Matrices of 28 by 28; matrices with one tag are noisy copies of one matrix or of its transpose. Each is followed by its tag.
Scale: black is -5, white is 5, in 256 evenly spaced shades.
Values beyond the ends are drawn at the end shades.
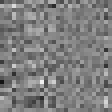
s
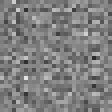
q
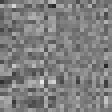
s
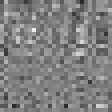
s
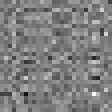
q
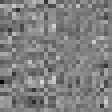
s
